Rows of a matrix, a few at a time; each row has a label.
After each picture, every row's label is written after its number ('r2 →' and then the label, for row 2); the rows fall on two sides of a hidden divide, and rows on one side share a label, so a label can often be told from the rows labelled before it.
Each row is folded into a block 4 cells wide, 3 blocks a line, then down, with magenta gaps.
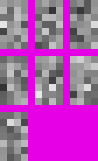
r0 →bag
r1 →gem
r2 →gem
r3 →gem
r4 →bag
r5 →bag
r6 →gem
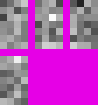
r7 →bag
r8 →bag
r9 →bag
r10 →bag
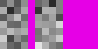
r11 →gem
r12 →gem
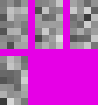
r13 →gem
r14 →gem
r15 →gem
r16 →gem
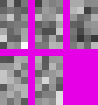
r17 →gem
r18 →gem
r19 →gem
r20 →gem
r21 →bag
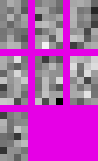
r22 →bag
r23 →bag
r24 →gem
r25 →bag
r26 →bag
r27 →bag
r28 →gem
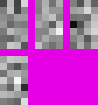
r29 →gem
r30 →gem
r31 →gem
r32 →bag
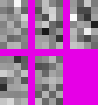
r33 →bag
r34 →bag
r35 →bag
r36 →gem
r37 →bag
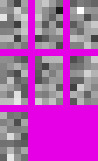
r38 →gem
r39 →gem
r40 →gem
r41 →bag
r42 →bag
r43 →gem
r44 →bag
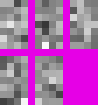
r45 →bag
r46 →gem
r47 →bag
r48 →gem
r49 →bag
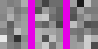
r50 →gem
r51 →gem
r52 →bag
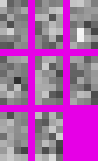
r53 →gem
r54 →gem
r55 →bag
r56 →bag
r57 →bag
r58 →bag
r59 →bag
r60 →bag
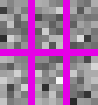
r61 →bag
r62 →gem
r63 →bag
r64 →bag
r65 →bag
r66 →gem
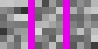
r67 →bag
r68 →bag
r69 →gem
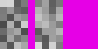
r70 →bag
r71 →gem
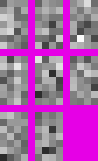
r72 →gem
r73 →gem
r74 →bag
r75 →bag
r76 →bag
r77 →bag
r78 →bag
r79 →gem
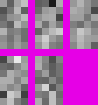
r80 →bag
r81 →gem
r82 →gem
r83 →bag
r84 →gem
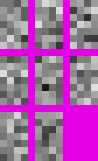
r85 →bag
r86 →bag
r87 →bag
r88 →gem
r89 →bag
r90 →gem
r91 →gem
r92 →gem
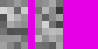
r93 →bag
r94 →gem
